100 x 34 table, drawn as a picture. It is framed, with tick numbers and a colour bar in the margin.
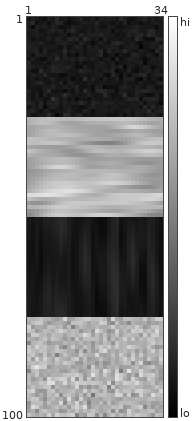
The table splits into 4 rows of 1 panel. Panel 1,1: very low, fine-grained, faint in contrast. Panel 2,1: high, streaked across. Panel 3,1: very low, streaked downward, faint in contrast. Panel 4,1: high, fine-grained.
